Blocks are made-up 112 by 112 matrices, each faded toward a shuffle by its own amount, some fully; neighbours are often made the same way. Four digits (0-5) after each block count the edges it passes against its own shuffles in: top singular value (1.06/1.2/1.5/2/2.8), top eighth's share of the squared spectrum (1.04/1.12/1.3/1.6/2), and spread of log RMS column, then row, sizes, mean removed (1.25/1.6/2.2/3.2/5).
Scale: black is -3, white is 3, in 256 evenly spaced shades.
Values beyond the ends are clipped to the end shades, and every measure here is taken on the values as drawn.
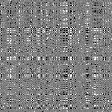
5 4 4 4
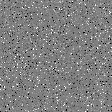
2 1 0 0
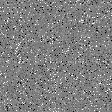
3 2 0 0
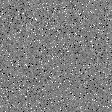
0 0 0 0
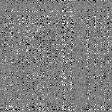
2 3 4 4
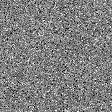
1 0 0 0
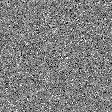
1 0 0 0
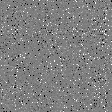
3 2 1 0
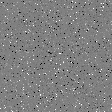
0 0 0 0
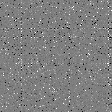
4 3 1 1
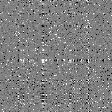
5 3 2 2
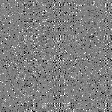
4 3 2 2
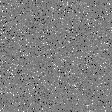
2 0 0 0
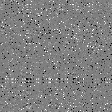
4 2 1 1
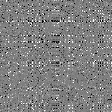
5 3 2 3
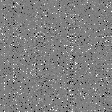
4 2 1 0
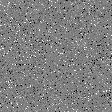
2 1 0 0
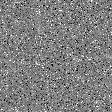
0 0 0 0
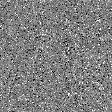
0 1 2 0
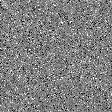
2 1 0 0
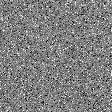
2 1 0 0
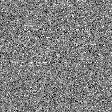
1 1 0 3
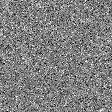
0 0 0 0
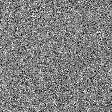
0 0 0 2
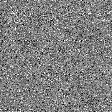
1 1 0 2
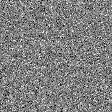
0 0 0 1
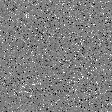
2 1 0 0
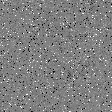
2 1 0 0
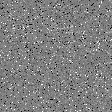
2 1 0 0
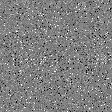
2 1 0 0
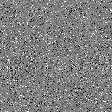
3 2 0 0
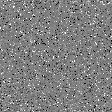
3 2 0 0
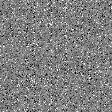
1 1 2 0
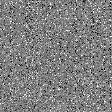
1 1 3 0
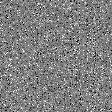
0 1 2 0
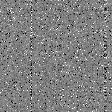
3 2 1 0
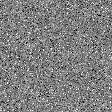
1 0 0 0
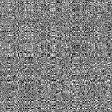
5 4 3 3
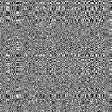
5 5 4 4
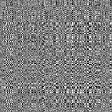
5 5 4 4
